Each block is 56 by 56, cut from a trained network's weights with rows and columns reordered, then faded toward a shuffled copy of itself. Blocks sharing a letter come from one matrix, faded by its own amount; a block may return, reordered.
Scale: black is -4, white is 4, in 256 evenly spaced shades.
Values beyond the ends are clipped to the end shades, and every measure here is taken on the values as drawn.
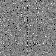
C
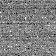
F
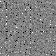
C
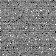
F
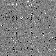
C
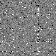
C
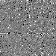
C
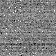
F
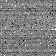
F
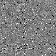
C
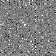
C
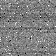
F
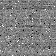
F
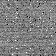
F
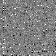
C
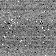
F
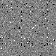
C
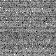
F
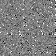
C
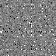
C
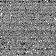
F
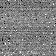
F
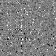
C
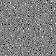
C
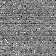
F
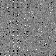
C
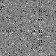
C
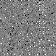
C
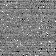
F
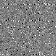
C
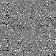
C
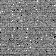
F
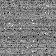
F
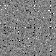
C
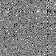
C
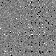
C
